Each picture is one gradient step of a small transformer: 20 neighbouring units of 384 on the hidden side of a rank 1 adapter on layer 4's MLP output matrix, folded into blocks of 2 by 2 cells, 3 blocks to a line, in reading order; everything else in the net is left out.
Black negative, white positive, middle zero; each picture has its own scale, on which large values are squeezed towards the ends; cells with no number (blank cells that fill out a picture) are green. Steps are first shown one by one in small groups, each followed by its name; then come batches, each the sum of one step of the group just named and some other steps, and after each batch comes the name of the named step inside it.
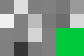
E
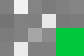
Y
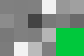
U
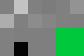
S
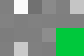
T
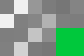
Y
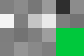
U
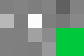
E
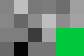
S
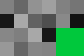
U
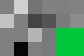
E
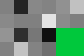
T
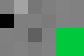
E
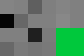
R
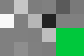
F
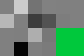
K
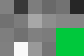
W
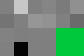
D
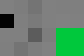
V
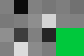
W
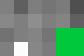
W
